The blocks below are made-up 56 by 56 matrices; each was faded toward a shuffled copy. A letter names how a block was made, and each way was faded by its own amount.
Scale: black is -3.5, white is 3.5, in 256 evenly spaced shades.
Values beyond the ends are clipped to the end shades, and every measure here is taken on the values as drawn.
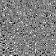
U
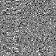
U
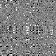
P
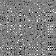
P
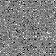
U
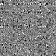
U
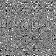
U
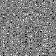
U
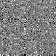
U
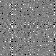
P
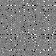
P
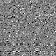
U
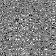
U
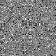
U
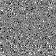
U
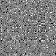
U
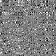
U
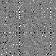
P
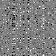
P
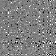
P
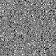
U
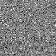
U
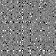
P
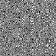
U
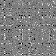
P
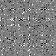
P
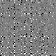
P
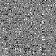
U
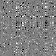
P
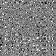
U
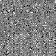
U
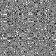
U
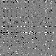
P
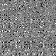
U
